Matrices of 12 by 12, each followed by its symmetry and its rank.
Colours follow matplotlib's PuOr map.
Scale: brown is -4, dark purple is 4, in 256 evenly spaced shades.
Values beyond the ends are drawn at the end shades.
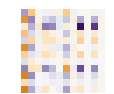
neither, rank two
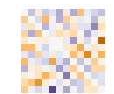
antisymmetric, full rank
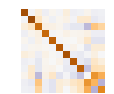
symmetric, full rank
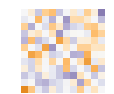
antisymmetric, full rank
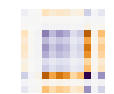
symmetric, rank one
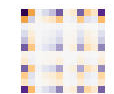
symmetric, rank one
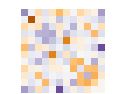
symmetric, full rank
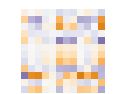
neither, rank two
